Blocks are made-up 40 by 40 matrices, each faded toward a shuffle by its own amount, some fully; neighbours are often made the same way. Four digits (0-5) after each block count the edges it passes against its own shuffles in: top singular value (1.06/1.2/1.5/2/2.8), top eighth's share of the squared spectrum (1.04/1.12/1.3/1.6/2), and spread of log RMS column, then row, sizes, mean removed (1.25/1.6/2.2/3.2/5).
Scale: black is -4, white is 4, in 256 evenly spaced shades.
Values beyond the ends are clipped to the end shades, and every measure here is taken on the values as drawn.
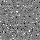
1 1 0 0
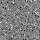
0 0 0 0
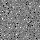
0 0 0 0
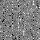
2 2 2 0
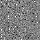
1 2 2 0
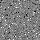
0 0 0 0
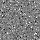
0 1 0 0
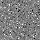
0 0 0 0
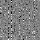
2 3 3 0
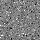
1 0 0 0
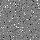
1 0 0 0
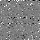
2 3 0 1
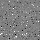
1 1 0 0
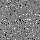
0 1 0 1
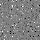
1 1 0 1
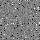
1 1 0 0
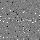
1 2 0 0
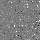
1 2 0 0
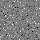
0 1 0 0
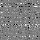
2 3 1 3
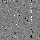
2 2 1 0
